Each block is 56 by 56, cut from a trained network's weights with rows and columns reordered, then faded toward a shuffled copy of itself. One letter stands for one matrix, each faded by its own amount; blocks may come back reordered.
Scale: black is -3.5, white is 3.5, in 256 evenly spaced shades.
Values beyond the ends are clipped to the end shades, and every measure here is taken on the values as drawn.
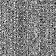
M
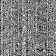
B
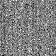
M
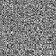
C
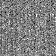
M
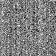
M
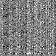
B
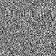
C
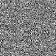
C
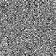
C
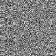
C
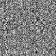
C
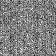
M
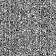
M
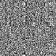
C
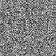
C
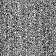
M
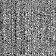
B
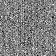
M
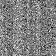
M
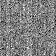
M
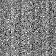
M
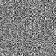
C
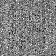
M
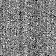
M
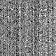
B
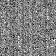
M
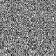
C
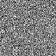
C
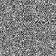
C
